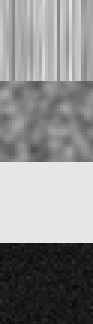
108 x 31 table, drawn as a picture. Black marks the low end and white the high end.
The table splits into 4 rows of 1 panel. Panel 1,1: high, streaked downward. Panel 2,1: middling, blotchy. Panel 3,1: very high, flat. Panel 4,1: very low, fine-grained, faint in contrast.
